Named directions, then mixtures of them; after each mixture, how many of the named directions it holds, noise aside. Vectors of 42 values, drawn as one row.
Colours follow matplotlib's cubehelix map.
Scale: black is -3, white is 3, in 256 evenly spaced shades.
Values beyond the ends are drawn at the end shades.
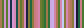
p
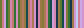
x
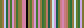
two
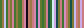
two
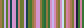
one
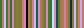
two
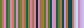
one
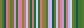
one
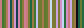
two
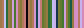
two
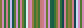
one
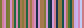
one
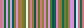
two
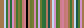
two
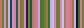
one
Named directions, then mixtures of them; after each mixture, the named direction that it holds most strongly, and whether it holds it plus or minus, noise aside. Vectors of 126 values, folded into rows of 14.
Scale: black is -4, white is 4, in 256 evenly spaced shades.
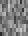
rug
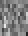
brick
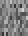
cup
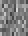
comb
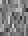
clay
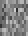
comb, minus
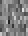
clay, minus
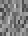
clay, plus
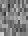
rug, minus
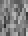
brick, minus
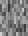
rug, minus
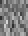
brick, plus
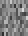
cup, plus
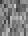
clay, minus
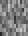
rug, plus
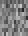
cup, minus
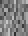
comb, minus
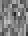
brick, plus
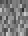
cup, minus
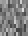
rug, minus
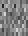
comb, plus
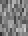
rug, plus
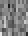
brick, plus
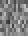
clay, minus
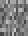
comb, minus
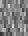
clay, plus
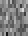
cup, plus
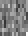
brick, minus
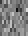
clay, minus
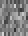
cup, minus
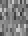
rug, plus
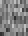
clay, plus
